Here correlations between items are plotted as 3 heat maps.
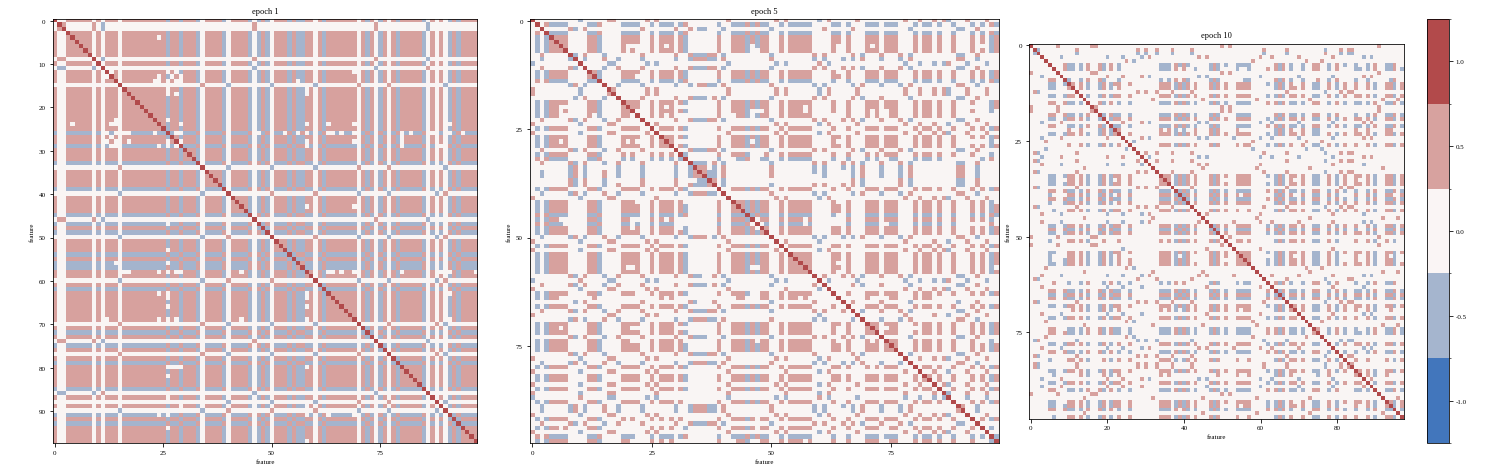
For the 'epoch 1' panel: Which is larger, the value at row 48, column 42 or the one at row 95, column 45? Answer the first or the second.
the first
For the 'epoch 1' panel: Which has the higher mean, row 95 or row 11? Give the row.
95
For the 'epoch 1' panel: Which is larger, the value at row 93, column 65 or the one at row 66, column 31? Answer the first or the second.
the second
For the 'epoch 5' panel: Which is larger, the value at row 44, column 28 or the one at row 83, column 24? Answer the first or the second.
the first
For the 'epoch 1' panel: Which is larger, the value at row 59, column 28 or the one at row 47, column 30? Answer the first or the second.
the first
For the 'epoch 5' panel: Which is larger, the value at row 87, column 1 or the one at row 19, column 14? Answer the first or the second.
the first
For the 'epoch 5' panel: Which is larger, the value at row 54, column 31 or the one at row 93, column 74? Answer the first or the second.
the first
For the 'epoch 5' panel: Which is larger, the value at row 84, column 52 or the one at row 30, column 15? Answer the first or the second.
the first
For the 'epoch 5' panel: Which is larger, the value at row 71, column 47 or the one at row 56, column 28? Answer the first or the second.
the second
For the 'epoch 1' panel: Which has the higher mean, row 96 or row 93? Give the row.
96
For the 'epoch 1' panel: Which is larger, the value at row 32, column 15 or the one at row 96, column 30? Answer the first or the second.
the second
